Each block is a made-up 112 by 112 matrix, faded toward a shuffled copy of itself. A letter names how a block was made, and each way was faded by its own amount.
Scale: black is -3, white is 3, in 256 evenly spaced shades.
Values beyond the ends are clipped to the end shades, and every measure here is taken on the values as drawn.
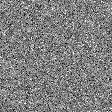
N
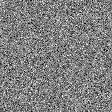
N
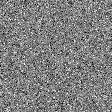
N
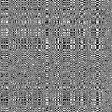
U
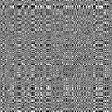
U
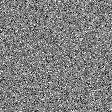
N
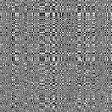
U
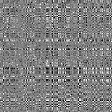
U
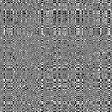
U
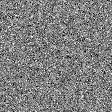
N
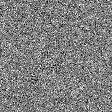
N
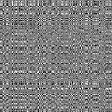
U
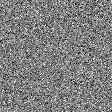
N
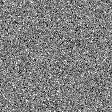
N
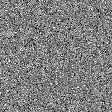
N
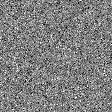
N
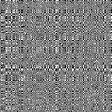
U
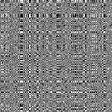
U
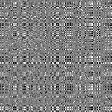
U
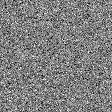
N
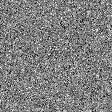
N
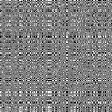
U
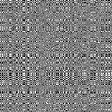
U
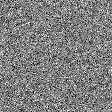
N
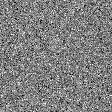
N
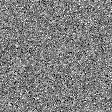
N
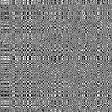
U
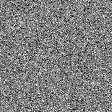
N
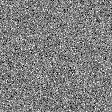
N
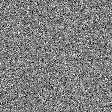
N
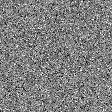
N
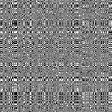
U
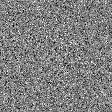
N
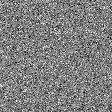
N
